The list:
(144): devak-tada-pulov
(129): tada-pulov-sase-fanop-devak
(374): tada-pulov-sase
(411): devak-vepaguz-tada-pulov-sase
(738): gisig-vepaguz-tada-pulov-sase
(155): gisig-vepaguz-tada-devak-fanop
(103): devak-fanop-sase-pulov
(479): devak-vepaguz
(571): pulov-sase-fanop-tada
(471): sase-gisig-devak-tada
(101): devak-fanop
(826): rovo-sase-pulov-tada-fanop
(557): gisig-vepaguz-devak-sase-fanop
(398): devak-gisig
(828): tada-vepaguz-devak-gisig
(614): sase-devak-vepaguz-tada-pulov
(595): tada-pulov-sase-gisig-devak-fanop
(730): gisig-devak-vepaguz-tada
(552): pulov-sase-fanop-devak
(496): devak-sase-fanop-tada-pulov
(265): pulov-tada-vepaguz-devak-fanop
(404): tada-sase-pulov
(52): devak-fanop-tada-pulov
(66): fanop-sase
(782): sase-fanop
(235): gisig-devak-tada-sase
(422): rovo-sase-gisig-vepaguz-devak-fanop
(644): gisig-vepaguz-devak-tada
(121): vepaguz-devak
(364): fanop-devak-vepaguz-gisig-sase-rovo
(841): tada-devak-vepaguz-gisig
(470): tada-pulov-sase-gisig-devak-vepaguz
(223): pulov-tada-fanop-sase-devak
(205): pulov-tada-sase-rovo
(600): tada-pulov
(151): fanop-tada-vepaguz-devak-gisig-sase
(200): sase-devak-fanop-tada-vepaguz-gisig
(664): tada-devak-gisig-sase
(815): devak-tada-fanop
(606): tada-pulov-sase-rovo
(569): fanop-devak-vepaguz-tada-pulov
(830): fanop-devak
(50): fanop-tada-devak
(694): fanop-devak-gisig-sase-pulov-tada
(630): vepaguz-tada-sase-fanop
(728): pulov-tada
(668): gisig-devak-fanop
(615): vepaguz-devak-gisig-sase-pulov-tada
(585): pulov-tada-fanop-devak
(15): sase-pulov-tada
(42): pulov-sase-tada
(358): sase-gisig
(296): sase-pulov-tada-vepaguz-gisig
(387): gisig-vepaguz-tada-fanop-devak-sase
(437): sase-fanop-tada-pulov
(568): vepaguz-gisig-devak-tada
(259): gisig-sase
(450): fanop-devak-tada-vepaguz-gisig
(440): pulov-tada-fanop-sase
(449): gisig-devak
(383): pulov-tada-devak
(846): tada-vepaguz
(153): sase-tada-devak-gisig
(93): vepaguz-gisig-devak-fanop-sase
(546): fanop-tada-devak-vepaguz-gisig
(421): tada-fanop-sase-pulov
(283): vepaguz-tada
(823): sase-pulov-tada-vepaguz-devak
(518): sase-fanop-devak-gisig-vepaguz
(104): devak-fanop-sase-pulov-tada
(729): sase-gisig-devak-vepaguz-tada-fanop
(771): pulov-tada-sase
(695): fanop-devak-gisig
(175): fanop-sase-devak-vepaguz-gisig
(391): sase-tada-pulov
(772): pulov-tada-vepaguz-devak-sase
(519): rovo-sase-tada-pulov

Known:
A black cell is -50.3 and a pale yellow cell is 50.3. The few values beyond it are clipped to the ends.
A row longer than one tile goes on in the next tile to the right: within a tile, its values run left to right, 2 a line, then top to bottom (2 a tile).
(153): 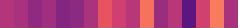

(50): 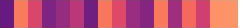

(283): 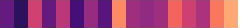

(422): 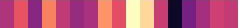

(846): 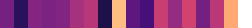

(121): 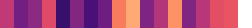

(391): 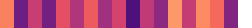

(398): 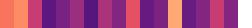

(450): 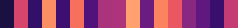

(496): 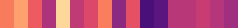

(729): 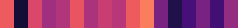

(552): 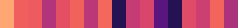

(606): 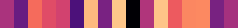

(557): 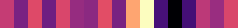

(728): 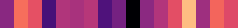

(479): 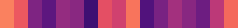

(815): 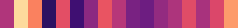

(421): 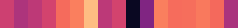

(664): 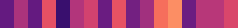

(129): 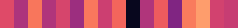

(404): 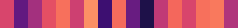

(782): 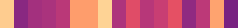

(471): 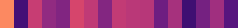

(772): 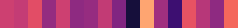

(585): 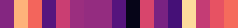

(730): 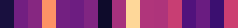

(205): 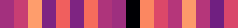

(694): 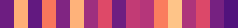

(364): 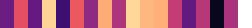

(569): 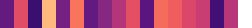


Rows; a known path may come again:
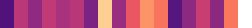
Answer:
(151)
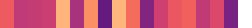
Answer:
(519)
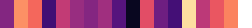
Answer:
(585)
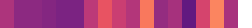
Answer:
(153)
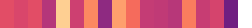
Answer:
(826)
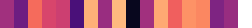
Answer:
(606)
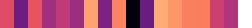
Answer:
(374)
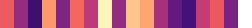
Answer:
(518)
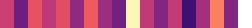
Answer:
(259)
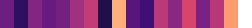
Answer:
(846)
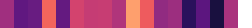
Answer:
(200)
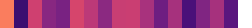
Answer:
(471)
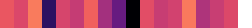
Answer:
(771)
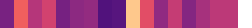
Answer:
(668)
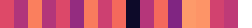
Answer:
(129)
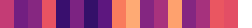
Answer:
(121)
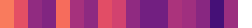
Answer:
(411)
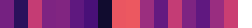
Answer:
(568)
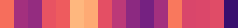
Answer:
(437)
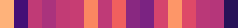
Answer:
(15)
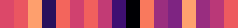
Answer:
(440)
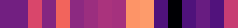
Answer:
(387)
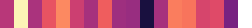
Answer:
(52)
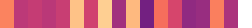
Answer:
(66)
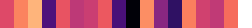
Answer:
(223)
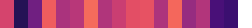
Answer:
(296)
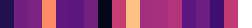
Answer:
(730)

